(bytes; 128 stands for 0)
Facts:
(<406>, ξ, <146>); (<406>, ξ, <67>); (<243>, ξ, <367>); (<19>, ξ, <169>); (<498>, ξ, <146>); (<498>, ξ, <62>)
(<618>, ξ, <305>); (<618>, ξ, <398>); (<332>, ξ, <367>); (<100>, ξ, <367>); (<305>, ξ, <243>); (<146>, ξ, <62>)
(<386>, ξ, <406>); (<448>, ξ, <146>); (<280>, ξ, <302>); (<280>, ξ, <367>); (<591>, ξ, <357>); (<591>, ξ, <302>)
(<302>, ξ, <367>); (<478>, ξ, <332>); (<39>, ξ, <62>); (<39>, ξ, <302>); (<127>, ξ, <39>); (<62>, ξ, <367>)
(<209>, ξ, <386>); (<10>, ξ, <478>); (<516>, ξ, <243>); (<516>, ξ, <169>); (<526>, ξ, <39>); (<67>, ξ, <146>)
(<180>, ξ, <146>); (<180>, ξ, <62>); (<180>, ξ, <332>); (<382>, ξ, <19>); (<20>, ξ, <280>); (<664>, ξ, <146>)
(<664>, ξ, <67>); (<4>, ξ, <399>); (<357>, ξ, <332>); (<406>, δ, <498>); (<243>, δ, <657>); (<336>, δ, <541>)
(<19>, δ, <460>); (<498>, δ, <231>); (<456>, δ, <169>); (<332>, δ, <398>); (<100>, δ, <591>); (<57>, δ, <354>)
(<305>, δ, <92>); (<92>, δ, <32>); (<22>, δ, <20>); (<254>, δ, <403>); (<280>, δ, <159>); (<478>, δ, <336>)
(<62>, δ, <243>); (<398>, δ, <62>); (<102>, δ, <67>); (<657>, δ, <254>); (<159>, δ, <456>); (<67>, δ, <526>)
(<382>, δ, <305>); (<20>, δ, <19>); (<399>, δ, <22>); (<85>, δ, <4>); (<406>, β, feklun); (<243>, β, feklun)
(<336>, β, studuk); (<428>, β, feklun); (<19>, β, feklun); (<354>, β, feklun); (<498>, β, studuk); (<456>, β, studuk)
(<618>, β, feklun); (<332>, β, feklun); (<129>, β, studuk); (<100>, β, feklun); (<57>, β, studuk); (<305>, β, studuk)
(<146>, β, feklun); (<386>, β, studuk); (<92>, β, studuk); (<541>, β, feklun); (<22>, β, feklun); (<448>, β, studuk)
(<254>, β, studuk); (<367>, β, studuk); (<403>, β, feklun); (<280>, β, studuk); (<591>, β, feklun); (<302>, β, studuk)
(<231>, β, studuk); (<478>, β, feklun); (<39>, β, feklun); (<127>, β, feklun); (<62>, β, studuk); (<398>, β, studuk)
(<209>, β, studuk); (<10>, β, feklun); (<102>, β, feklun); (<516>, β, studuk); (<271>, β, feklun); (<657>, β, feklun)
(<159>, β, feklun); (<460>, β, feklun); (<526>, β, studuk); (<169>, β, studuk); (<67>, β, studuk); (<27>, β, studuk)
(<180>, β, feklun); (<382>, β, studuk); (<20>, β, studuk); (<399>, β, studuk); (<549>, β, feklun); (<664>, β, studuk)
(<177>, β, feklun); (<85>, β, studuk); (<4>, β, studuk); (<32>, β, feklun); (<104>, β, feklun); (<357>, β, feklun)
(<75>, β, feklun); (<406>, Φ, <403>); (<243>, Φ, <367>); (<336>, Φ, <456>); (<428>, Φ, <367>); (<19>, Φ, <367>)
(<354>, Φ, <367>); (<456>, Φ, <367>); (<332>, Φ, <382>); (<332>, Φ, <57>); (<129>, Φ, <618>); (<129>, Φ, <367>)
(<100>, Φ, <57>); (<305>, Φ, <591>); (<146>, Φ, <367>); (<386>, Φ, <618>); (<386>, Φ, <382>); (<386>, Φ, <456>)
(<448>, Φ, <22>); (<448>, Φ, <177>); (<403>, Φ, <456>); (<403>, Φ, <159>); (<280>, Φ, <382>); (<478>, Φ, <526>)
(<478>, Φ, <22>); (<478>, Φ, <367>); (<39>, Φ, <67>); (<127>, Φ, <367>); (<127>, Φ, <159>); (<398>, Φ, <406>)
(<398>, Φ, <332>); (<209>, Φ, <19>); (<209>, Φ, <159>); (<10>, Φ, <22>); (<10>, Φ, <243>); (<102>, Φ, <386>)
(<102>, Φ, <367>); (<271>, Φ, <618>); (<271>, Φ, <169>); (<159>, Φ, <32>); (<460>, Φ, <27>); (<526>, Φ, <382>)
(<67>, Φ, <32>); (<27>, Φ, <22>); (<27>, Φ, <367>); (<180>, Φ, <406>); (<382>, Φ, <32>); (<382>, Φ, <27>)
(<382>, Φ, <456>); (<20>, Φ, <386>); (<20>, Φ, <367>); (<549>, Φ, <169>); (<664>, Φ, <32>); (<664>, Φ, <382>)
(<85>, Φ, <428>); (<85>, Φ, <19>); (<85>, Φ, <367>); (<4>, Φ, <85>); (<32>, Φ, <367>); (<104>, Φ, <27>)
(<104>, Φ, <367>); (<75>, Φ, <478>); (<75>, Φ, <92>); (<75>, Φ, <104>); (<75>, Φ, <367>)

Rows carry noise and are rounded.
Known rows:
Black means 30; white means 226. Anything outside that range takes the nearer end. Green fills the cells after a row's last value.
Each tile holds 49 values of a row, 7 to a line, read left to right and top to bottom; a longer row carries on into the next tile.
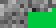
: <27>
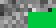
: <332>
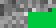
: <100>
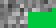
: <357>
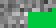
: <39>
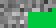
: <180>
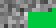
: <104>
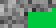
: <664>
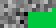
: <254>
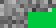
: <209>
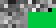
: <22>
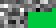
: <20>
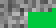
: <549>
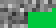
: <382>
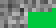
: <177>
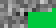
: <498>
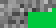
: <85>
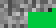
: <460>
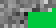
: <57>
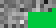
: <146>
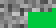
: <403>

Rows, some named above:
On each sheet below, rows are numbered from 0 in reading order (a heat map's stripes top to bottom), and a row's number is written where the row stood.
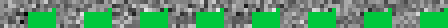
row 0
<398>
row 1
<32>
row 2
<657>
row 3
<305>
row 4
<456>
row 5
<406>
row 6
<448>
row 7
<100>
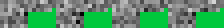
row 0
<67>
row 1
<254>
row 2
<664>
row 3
<399>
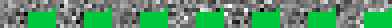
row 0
<398>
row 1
<62>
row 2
<336>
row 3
<243>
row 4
<20>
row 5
<399>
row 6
<159>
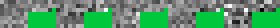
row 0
<102>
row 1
<92>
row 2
<32>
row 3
<231>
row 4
<20>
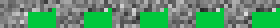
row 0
<39>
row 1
<516>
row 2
<280>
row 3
<367>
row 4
<302>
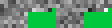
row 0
<478>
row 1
<169>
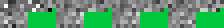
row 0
<19>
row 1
<127>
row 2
<10>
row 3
<406>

